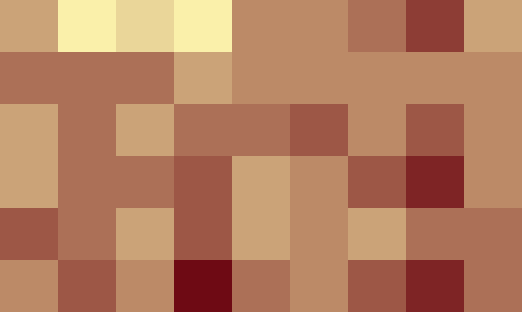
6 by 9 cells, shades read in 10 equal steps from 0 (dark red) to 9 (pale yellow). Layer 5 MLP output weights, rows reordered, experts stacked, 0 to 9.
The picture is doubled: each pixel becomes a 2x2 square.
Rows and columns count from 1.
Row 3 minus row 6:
1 1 1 4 0 -2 2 2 1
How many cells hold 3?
8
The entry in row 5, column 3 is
6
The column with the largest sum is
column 3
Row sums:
54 43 40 37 41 30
